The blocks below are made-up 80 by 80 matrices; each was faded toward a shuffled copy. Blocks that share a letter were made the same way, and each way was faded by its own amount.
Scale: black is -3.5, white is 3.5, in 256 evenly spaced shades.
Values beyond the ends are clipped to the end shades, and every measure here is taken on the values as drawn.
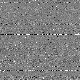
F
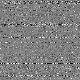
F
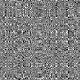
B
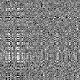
B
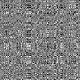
B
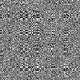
B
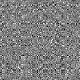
B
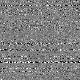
F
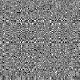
B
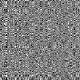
B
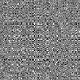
B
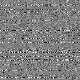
F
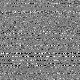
F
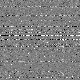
F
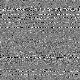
F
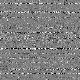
F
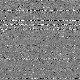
F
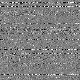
F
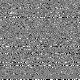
F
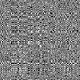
B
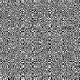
B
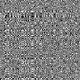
B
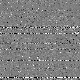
F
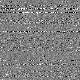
F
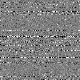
F
